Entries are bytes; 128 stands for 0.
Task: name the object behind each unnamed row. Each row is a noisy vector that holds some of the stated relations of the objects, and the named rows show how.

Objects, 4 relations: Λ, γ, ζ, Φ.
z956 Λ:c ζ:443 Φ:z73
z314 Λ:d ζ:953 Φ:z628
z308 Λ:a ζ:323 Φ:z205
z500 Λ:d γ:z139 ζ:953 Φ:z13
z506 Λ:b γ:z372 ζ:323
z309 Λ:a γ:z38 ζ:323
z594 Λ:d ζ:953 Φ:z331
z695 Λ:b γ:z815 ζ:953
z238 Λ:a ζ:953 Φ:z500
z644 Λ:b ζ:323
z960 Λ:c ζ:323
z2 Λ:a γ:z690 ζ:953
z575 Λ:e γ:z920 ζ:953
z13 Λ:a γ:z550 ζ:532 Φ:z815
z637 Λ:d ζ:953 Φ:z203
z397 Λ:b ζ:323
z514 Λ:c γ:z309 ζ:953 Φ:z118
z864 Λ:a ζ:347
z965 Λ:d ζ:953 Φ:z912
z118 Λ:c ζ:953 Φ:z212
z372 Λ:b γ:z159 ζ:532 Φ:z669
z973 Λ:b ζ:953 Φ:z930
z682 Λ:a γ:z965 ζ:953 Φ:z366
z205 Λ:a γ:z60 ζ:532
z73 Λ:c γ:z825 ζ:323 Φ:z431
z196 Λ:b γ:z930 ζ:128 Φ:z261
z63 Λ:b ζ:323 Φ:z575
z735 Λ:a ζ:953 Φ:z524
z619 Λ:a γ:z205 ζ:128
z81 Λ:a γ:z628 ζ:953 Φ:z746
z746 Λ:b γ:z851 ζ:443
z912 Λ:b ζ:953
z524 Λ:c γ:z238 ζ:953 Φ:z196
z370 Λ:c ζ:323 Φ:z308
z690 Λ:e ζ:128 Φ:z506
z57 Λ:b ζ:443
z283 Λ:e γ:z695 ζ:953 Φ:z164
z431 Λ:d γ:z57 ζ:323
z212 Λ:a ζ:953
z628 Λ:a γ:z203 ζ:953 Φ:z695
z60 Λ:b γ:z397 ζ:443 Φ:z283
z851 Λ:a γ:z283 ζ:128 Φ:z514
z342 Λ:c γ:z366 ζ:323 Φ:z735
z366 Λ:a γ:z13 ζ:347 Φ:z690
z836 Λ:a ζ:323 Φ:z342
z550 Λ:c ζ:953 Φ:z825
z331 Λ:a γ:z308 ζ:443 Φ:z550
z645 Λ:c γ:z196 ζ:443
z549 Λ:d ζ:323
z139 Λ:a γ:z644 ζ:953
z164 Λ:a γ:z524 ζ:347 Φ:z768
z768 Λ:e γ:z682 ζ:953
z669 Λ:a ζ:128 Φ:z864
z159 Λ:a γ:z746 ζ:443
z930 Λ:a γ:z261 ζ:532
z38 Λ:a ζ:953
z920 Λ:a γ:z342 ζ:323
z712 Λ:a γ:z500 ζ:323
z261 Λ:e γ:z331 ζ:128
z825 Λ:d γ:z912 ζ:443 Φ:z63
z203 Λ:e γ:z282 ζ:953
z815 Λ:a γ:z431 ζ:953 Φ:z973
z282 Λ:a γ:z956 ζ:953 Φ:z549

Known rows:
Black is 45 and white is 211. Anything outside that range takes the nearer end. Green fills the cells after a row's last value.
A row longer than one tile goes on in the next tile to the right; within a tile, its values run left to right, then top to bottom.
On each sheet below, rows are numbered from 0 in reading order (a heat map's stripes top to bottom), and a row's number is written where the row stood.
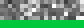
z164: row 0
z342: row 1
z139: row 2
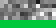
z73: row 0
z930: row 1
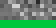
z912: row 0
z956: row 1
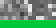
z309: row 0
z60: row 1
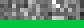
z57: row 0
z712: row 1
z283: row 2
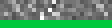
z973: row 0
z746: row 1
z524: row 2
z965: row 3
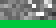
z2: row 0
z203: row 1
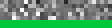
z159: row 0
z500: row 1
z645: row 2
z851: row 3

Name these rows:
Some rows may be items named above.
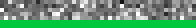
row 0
z205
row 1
z645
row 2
z366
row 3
z920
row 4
z930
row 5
z695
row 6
z372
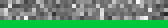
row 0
z13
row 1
z550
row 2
z864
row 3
z308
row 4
z506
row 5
z431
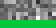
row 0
z669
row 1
z196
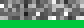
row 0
z283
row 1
z139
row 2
z500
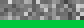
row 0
z619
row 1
z397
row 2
z164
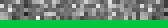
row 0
z815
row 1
z690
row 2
z864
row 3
z644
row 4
z514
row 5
z815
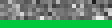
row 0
z118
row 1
z825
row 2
z864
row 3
z331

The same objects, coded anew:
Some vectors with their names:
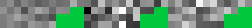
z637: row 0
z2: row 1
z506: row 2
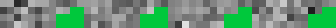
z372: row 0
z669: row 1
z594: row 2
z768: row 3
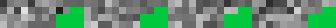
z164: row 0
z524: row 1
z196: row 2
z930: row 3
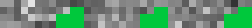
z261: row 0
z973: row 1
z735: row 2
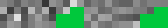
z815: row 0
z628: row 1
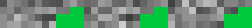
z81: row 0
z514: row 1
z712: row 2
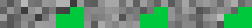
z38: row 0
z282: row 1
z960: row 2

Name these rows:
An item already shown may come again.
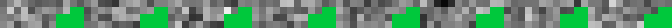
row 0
z619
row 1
z366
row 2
z342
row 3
z308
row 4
z60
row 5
z13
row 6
z205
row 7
z524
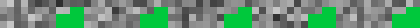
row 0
z196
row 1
z73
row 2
z60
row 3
z431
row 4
z283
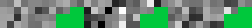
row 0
z825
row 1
z690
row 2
z342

